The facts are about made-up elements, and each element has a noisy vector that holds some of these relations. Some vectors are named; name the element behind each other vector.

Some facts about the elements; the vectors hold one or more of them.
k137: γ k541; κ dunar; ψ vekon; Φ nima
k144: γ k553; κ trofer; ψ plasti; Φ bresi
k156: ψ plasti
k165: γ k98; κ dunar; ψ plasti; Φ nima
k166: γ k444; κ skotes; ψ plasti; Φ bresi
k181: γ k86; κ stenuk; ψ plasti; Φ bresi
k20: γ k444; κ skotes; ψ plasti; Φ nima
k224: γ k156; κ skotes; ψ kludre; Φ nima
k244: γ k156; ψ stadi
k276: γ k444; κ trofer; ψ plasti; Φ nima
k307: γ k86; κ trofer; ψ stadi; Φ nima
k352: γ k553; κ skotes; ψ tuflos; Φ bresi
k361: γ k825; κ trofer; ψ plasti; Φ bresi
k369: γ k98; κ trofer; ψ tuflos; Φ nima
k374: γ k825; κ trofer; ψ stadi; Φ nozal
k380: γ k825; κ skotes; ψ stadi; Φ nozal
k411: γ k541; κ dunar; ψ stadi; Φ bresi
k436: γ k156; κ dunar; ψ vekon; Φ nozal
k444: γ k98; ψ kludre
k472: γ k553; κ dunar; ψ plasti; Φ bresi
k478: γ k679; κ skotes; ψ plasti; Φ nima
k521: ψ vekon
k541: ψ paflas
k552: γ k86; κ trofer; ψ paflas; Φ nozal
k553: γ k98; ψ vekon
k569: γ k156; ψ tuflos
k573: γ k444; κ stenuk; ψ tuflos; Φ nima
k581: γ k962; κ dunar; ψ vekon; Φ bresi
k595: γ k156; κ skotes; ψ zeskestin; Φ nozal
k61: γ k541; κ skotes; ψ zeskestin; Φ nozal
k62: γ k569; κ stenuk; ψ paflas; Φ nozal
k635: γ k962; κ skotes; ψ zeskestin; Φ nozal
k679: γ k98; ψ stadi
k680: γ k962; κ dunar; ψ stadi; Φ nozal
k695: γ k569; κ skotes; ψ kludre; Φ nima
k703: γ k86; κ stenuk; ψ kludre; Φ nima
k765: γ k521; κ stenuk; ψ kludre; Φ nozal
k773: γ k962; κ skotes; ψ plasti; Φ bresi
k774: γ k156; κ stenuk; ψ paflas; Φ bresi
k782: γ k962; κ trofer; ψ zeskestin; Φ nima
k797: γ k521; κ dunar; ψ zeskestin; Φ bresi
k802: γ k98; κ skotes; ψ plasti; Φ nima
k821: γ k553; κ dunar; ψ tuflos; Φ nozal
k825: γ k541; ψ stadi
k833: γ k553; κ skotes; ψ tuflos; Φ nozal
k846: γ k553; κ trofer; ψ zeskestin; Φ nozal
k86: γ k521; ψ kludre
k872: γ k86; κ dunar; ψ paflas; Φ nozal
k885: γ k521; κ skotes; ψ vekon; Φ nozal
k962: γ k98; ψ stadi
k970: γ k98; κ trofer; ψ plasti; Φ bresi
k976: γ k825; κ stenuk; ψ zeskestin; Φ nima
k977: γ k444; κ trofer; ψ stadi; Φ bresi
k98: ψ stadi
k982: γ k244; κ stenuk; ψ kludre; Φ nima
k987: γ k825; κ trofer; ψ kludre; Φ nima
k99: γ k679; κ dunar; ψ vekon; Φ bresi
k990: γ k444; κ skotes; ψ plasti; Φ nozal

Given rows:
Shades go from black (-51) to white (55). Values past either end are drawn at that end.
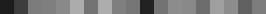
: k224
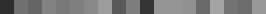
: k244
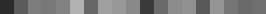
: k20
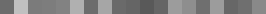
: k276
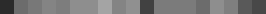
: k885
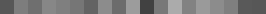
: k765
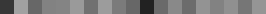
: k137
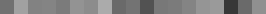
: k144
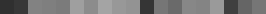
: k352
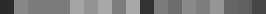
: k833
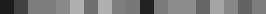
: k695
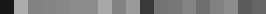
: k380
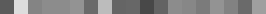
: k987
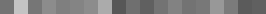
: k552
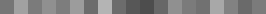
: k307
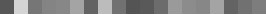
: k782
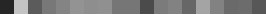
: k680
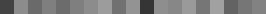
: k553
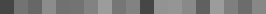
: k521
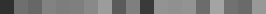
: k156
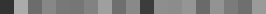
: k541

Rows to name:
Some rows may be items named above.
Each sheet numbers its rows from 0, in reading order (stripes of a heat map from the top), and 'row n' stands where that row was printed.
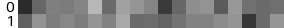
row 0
k20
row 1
k970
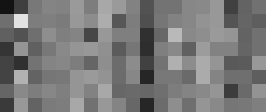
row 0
k773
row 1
k846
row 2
k703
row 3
k436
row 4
k774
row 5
k821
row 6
k970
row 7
k165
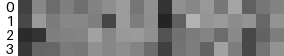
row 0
k553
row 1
k976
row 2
k166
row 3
k99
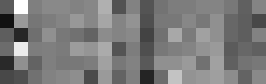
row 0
k374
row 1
k635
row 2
k181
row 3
k846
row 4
k962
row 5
k982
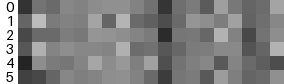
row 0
k411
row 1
k369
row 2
k472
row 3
k361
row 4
k990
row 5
k797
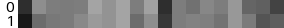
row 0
k833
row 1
k595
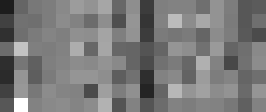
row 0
k595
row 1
k62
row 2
k885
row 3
k276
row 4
k581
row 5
k436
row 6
k976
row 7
k374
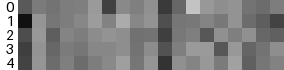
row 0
k573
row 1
k635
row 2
k872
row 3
k444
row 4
k553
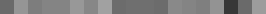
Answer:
k977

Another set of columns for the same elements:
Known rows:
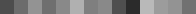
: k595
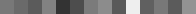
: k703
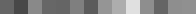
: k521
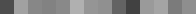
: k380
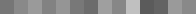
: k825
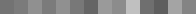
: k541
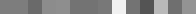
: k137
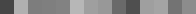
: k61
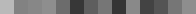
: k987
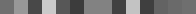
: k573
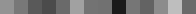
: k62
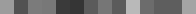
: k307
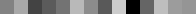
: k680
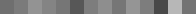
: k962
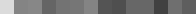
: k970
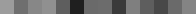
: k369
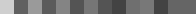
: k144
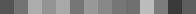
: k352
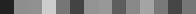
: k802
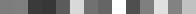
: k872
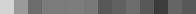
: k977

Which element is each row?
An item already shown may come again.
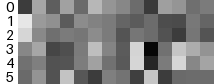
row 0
k990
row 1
k361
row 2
k977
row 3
k680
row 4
k821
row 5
k573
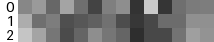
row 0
k976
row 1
k846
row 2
k374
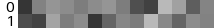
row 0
k833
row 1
k553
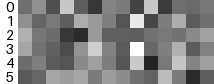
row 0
k573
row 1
k472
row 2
k552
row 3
k797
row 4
k821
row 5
k352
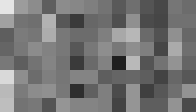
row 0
k361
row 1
k276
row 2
k444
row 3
k962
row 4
k982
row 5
k977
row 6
k987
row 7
k774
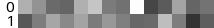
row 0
k411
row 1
k352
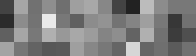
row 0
k635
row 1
k20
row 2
k166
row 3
k181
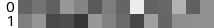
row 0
k165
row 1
k765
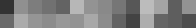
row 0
k885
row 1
k773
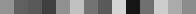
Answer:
k436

